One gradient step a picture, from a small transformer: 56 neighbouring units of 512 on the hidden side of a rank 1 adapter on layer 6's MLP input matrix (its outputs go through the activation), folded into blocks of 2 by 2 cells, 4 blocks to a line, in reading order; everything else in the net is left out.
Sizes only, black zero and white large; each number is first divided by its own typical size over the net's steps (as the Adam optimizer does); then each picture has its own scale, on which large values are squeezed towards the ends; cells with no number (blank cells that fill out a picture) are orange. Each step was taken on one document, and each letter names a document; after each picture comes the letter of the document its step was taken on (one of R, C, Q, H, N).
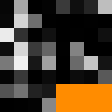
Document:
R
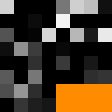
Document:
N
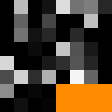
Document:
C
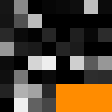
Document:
R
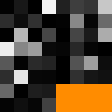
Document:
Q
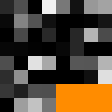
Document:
R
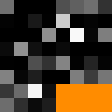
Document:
N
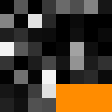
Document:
Q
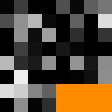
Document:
R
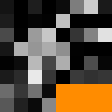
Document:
N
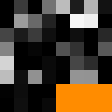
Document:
C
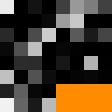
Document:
N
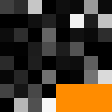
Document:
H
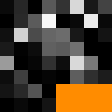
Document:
C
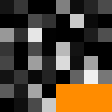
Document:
Q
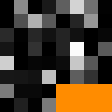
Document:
C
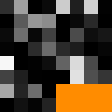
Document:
C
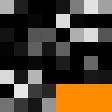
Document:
N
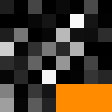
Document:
H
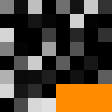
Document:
H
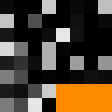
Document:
R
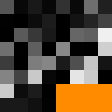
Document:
Q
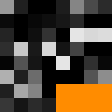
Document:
N
